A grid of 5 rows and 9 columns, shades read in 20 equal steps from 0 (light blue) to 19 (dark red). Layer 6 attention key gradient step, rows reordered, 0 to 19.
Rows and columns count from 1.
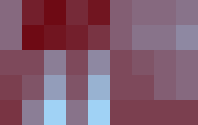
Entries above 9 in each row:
8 6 7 7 5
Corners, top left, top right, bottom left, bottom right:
10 9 15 14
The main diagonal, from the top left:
10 19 8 12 0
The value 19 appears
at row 1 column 3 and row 2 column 2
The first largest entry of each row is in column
3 2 1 1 1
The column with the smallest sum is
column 5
